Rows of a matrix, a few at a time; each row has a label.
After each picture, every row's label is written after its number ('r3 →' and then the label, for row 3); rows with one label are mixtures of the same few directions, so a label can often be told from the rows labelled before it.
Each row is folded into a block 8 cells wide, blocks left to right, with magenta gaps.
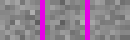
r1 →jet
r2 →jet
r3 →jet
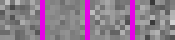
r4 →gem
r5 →jet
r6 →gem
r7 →jet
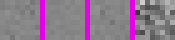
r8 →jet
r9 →jet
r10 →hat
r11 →gem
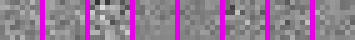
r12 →jet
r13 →jet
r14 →gem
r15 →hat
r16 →gem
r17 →hat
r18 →jet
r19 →gem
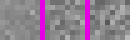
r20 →jet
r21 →jet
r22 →hat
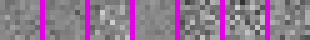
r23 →hat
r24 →jet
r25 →hat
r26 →gem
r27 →jet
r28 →gem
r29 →jet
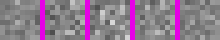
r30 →jet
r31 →gem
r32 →hat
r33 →gem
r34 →jet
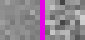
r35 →jet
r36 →jet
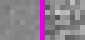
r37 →hat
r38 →gem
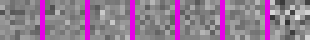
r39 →gem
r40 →hat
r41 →hat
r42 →gem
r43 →gem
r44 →jet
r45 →hat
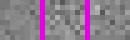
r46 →jet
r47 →gem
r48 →hat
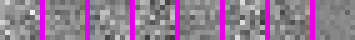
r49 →jet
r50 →gem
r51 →hat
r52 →jet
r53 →gem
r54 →jet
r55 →hat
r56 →jet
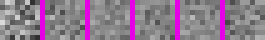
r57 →jet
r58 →hat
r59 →jet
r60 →hat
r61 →gem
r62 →jet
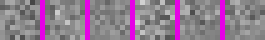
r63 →jet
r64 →hat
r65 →gem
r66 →jet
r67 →hat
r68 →hat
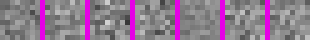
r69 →jet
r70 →gem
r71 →jet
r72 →gem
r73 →gem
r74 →hat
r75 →hat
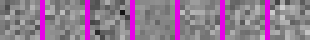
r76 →hat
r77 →hat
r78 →jet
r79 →hat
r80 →gem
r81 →hat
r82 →gem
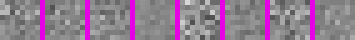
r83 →hat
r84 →hat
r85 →gem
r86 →jet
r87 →jet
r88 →gem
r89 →hat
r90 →hat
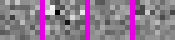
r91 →gem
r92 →hat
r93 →hat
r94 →hat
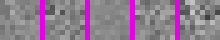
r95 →hat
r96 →hat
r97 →jet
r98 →hat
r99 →hat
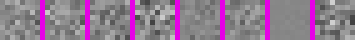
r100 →jet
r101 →gem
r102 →hat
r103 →hat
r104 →jet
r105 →hat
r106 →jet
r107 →jet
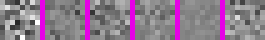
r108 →jet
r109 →jet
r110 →gem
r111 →hat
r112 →hat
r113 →gem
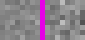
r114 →jet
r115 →jet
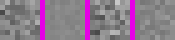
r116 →gem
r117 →gem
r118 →gem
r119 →jet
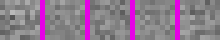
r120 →gem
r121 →gem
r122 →jet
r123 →gem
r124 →gem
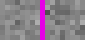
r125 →jet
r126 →gem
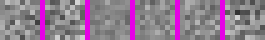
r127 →jet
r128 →jet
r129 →jet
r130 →gem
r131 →hat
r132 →gem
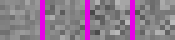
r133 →gem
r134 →hat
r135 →gem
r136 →gem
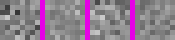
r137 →hat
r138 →jet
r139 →gem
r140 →hat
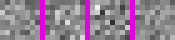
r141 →gem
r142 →hat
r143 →hat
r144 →hat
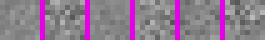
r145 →hat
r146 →hat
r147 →hat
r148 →jet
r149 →jet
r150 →hat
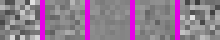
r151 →jet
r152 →gem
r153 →hat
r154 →hat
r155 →gem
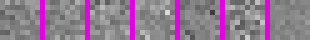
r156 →gem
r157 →jet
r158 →gem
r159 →jet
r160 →jet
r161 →jet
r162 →jet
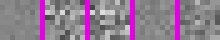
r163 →jet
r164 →hat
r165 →gem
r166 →gem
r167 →jet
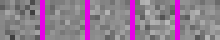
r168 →jet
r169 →hat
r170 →hat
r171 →hat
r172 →hat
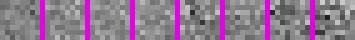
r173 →jet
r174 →jet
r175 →jet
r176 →jet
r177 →hat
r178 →gem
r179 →gem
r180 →gem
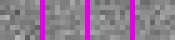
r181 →hat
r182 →gem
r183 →gem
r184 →hat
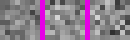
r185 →jet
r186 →gem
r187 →gem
